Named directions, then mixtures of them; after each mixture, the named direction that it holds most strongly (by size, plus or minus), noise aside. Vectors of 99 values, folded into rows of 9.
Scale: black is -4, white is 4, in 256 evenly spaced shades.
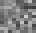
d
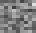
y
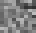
d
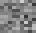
y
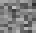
y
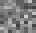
d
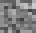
y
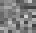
d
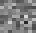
d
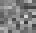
d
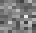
d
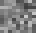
d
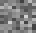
d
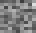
y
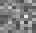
d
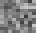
d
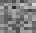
y
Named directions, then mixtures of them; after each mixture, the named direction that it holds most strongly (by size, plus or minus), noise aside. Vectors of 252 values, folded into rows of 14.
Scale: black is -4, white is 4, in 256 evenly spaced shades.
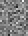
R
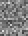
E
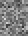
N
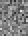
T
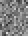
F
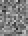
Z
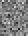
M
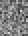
T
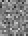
M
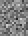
N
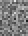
T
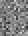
N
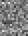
E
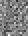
F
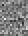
E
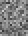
E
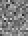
E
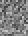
Z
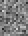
Z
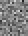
T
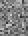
N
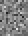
Z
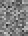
N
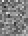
Z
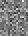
R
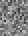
T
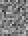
Z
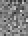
T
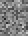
N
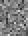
R
